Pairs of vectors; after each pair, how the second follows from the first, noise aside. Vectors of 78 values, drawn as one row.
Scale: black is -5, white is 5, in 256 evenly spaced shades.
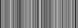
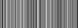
reversed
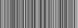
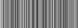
reversed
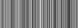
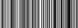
scaled up
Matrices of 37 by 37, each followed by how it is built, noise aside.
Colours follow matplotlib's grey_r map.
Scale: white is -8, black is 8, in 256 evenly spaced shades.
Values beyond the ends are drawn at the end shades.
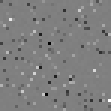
sparse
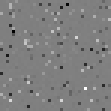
sparse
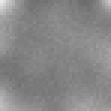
smooth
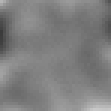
smooth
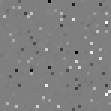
sparse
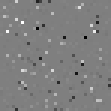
sparse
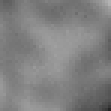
smooth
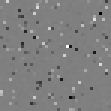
sparse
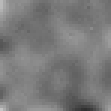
smooth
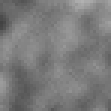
smooth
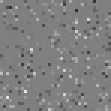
sparse
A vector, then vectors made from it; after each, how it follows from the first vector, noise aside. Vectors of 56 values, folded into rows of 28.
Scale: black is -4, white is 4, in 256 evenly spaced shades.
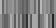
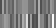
negated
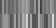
negated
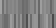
shrunk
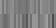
shrunk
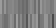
shrunk
